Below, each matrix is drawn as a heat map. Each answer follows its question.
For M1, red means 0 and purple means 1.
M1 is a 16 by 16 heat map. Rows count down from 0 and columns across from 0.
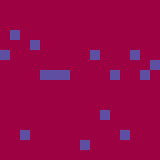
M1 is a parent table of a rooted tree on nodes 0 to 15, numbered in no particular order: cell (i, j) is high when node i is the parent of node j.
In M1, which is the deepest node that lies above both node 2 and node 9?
5
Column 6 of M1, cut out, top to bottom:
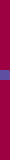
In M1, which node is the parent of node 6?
7
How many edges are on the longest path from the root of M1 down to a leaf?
3
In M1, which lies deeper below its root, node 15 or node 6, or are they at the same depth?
node 15
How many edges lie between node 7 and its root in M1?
0
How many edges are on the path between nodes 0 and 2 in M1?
3
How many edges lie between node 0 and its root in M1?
2
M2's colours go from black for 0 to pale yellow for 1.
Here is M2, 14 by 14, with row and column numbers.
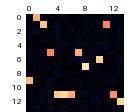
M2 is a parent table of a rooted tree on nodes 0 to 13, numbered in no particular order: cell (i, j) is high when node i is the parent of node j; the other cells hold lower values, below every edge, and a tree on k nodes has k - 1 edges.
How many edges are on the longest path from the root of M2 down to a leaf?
6
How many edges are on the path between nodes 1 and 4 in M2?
2
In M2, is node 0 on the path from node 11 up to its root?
yes
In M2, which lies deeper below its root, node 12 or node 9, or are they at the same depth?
node 12
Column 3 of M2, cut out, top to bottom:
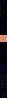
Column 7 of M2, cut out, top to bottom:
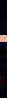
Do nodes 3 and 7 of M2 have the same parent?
yes
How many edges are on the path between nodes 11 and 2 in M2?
2
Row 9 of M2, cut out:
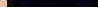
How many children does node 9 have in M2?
1
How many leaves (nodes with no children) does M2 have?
6
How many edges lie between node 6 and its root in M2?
4
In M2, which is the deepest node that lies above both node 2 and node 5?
1
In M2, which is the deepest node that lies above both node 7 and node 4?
11
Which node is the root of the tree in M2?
9
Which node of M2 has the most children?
11
